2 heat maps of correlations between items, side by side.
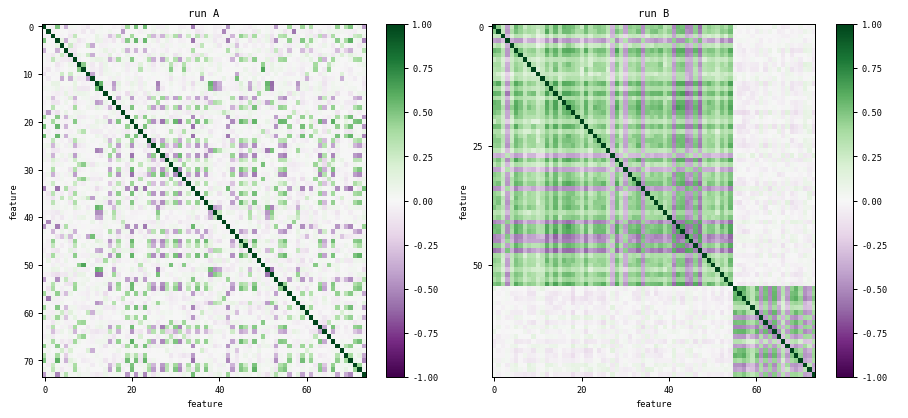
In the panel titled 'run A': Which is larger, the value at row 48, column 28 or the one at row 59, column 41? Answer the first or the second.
the first
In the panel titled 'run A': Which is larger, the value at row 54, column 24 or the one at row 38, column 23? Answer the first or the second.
the first
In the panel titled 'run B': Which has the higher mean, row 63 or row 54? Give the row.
54
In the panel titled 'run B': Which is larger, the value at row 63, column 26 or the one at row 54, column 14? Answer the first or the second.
the second
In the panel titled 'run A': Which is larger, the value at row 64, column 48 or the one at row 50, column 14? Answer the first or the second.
the second
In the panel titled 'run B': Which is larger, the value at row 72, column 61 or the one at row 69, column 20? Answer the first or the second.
the first
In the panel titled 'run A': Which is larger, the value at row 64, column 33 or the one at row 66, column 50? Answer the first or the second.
the second
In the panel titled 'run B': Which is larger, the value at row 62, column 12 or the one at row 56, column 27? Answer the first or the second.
the second
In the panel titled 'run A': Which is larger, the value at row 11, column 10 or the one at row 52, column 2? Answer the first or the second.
the second
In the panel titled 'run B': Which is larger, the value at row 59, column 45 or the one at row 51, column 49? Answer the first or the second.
the second
